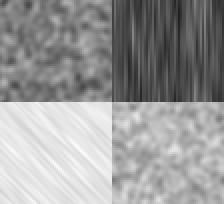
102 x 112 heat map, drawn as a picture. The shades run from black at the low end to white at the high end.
The table splits into 2 rows of 2 panels. Panel 1,1: middling, blotchy. Panel 1,2: low, streaked downward. Panel 2,1: very high, slanting down to the right, faint in contrast. Panel 2,2: high, blotchy.
